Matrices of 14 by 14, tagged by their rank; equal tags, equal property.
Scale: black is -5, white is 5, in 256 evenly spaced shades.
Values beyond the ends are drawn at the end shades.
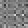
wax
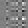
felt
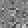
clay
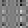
felt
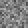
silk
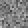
silk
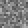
silk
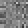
clay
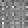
wax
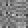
clay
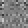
clay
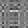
wax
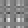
felt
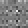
clay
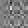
wax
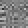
clay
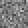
silk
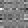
wax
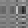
felt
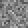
silk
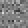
clay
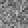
silk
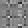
wax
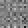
clay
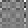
felt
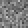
silk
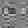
wax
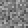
silk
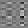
felt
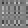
felt
